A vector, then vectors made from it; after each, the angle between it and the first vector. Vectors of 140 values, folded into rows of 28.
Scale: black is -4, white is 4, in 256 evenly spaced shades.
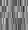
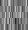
partly aligned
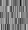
partly aligned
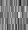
partly aligned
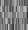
orthogonal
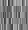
partly opposed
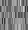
nearly opposite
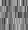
nearly opposite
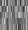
nearly parallel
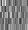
partly aligned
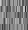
partly opposed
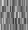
partly aligned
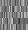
partly aligned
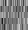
partly opposed
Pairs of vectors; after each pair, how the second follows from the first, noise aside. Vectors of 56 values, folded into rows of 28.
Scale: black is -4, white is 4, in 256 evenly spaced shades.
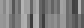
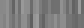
shrunk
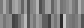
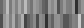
shuffled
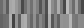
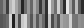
scaled up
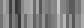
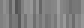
shrunk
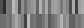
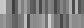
negated
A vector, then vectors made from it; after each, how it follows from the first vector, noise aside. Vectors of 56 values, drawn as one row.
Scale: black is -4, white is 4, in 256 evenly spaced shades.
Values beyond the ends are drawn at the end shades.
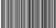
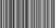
reversed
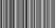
reversed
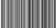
copied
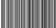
copied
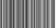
reversed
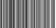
reversed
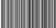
copied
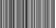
reversed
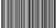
copied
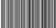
copied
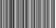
reversed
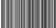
copied
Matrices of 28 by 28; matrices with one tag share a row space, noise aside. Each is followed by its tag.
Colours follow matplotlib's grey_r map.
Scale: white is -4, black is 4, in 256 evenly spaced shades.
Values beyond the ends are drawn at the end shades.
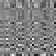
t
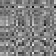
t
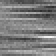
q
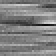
q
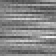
q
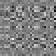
t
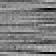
q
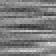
q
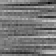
q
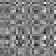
t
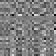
t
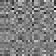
t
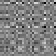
t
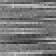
q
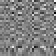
t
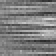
q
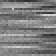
q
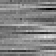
q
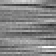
q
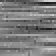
q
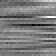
q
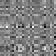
t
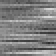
q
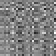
t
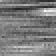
q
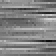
q
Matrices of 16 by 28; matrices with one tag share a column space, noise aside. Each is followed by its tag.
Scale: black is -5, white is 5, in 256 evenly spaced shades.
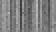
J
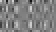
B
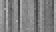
J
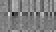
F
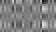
B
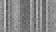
J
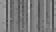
J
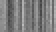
J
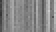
J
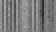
J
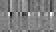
F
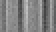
J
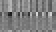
F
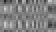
B
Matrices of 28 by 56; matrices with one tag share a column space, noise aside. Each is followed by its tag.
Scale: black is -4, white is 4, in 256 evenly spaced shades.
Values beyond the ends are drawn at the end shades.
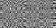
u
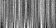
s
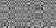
u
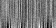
s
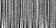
s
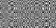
u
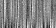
s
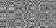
u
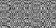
u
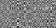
u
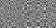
u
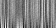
s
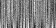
s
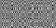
u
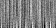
s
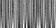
s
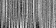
s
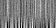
s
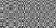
u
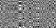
u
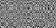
u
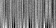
s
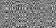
u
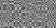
u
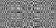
u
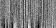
s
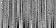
s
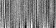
s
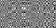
u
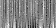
s
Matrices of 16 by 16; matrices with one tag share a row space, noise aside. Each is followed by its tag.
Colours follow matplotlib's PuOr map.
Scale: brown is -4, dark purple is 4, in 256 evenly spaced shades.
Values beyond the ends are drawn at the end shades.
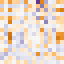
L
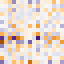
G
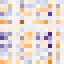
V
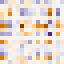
V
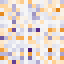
G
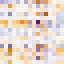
L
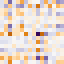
L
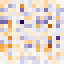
V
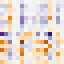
V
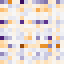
V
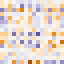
G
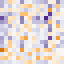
V
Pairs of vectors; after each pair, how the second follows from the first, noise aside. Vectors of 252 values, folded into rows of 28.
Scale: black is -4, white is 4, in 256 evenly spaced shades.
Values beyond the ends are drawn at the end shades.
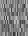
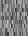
shuffled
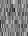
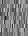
shuffled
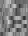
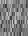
shuffled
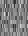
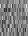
shuffled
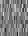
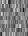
shuffled
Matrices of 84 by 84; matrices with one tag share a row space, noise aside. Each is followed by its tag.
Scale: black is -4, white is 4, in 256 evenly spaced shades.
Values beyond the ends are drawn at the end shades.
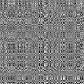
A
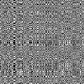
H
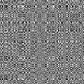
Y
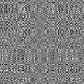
Y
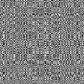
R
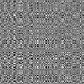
H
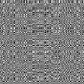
R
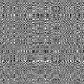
R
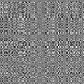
Y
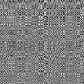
A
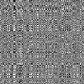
H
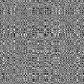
R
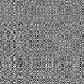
H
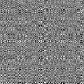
A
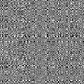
Y
